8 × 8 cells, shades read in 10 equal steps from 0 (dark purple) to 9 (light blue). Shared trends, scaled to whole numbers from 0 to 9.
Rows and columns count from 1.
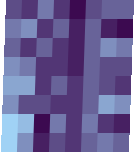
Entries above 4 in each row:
1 2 2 2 2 3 4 3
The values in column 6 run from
3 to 5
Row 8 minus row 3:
5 4 -3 1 1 0 -1 -1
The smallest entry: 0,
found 3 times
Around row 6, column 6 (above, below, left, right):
4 5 2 7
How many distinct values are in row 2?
6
